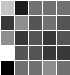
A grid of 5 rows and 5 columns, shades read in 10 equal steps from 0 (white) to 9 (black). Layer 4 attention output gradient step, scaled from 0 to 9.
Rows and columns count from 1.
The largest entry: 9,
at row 5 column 1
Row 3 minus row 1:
2 -1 1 2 1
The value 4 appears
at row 2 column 2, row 3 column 1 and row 5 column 4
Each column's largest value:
9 8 6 7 7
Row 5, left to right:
9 5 5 4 5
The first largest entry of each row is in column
2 1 2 4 1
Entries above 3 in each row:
4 5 5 4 5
